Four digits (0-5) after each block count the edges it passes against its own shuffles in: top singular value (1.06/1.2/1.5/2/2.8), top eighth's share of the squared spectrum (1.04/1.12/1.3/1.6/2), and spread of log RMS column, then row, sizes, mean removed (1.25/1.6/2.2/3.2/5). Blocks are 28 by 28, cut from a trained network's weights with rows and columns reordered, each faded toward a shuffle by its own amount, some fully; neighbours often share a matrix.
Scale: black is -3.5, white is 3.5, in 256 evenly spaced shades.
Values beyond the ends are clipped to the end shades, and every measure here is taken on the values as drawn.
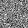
0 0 0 0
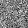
0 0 0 0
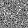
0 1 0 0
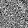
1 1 0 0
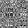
3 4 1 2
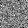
0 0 0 0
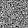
1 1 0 0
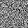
2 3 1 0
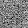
2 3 0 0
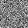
0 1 0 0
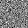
1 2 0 0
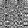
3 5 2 2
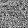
0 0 0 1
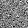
1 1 0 0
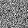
2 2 1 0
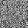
3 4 1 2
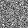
1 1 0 0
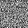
0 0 0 1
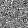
0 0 0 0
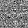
2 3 0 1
